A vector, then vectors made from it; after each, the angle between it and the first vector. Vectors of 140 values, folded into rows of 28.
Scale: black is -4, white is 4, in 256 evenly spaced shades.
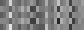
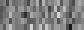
partly aligned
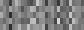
nearly opposite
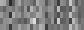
nearly opposite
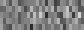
partly opposed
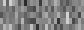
partly aligned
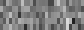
partly aligned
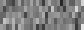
orthogonal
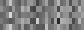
nearly parallel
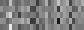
nearly parallel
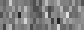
partly aligned
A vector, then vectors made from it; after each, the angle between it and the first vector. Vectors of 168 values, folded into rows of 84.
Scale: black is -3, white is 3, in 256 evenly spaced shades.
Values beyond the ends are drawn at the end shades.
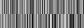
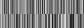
nearly parallel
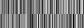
partly aligned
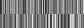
nearly opposite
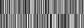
nearly opposite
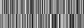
nearly parallel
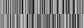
partly aligned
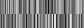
partly opposed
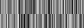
orthogonal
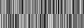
orthogonal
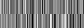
nearly parallel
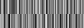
orthogonal
